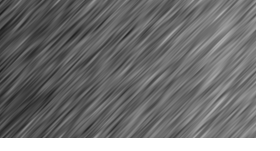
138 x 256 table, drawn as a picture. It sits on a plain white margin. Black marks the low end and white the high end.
Grain: diagonal, up to the right. Histogram: bell-shaped. Odd rows or columns: none. Slope: up to the right.
